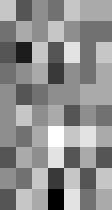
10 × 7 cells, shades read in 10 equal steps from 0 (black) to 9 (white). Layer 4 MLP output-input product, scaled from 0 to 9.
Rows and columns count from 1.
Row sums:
38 35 33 32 34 35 45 34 35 34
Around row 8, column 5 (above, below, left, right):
7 7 8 6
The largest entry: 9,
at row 7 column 4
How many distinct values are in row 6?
5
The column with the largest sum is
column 5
